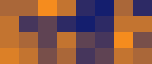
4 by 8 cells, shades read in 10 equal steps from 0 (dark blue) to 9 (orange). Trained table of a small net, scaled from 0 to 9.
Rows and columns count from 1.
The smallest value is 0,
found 2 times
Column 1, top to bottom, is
6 7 7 8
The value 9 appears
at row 1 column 3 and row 3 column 7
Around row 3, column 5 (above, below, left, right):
0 2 7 2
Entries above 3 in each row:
5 3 5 6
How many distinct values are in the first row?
5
